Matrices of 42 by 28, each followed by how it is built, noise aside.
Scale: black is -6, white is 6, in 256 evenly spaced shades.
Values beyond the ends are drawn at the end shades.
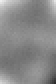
smooth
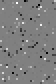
sparse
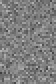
noise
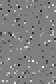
sparse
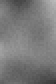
smooth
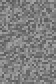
noise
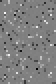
sparse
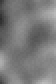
smooth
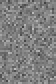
noise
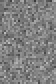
noise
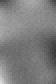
smooth
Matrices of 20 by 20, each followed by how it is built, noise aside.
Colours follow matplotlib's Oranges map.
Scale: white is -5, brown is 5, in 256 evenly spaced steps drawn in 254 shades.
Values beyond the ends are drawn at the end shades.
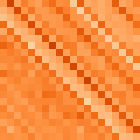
Toeplitz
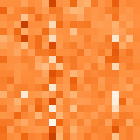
uneven columns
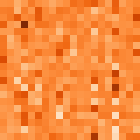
uneven columns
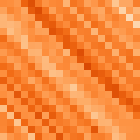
Toeplitz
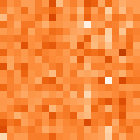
uneven columns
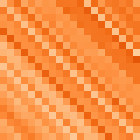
Toeplitz
